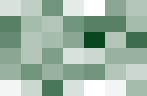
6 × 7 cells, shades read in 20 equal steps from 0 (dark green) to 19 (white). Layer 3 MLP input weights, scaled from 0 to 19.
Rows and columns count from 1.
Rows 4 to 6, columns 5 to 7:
15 11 11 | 8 13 15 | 19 18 12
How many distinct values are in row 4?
6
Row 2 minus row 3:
-1 -1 1 -2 6 -7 8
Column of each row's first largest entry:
5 3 2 4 7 5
